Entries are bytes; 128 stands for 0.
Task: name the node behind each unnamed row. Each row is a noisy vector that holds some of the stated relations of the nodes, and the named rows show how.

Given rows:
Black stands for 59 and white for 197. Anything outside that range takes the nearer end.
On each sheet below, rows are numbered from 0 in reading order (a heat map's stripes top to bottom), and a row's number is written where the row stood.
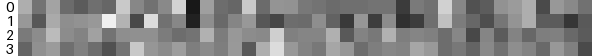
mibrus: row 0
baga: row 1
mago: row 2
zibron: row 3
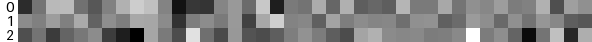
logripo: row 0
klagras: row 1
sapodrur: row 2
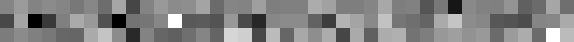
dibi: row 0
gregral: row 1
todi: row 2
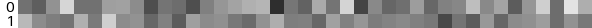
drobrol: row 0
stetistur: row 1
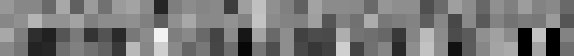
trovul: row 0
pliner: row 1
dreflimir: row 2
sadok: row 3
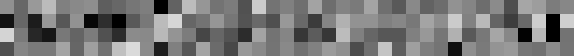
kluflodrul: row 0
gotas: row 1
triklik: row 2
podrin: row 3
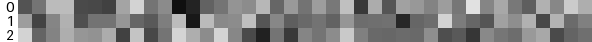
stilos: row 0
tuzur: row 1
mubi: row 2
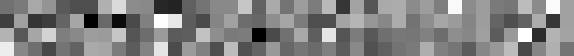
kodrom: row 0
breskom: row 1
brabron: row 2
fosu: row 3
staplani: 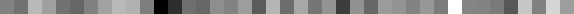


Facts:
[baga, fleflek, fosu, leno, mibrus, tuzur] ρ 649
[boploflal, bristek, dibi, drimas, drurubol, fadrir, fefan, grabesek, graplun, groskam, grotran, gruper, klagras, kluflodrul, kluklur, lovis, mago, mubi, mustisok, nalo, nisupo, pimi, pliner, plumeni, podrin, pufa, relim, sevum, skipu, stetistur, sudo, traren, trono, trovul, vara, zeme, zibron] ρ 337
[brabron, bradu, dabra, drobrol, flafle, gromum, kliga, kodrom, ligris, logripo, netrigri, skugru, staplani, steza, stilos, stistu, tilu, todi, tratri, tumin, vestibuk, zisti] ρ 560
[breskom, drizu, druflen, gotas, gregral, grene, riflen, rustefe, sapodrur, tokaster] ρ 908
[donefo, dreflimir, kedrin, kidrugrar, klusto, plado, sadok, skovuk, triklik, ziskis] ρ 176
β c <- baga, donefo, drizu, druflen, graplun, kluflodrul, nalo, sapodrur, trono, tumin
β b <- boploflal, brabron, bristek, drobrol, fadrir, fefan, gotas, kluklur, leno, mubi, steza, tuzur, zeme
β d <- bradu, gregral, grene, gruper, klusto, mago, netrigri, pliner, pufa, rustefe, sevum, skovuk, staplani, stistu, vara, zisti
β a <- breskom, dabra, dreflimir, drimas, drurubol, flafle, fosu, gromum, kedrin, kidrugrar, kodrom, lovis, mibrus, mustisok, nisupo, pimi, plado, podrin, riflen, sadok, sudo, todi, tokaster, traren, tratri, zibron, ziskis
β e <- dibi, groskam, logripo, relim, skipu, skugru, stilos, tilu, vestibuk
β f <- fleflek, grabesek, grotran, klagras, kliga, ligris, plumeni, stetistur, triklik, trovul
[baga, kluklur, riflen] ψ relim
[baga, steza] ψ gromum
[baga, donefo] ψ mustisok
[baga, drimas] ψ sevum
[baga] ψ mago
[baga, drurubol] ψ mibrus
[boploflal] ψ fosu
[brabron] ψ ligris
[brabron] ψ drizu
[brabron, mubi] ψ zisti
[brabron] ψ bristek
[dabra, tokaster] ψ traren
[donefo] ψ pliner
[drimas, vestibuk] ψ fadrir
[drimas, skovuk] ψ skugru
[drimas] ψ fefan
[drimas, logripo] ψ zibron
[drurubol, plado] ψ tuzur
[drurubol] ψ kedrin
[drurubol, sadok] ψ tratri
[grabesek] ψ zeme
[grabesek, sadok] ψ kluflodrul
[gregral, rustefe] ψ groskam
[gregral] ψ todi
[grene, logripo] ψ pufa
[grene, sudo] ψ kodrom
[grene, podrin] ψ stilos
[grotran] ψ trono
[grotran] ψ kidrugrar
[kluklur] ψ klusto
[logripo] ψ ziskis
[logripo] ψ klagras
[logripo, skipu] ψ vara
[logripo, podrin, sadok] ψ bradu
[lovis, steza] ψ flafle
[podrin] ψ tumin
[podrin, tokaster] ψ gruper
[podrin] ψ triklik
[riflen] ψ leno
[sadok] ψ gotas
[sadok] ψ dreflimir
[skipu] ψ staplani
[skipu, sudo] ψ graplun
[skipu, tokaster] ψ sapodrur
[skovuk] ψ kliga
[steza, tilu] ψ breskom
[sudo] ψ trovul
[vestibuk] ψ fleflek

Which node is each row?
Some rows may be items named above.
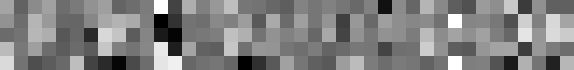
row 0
leno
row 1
staplani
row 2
tratri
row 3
mibrus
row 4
drizu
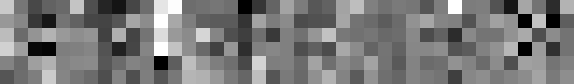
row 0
drizu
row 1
ziskis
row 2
mubi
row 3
kidrugrar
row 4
kluflodrul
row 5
zeme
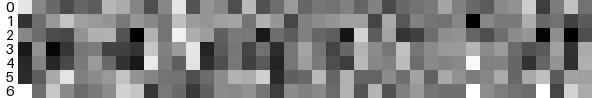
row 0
fosu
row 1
kluklur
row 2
donefo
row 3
tokaster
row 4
grene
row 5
steza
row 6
ligris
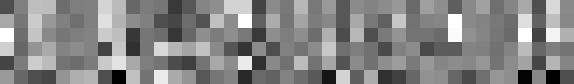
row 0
tilu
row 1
kliga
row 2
ligris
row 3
bristek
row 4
vestibuk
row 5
donefo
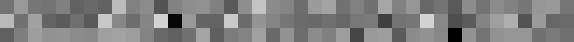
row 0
traren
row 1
mibrus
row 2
drurubol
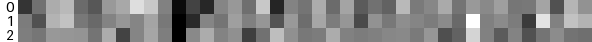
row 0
logripo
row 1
tumin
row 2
graplun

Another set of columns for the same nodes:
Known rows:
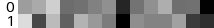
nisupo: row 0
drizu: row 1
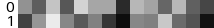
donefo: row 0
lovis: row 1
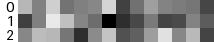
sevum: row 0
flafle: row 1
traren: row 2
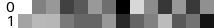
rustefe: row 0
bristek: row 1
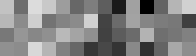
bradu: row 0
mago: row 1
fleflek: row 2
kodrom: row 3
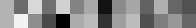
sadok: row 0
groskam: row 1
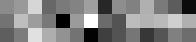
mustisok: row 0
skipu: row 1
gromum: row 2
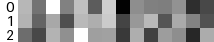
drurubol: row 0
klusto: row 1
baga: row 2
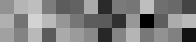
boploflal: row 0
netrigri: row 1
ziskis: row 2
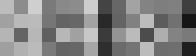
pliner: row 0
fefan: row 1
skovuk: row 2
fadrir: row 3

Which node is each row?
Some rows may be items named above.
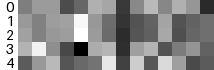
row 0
triklik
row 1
fosu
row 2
fosu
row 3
groskam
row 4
kluklur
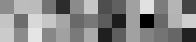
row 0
traren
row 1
bradu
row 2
kluflodrul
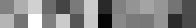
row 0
grabesek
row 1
drurubol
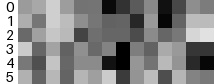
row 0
todi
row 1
staplani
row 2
dabra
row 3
gotas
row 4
breskom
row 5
skovuk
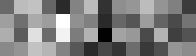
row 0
grotran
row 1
mibrus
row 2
plado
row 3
drobrol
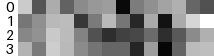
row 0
sapodrur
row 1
logripo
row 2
brabron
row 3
staplani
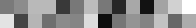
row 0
logripo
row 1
grene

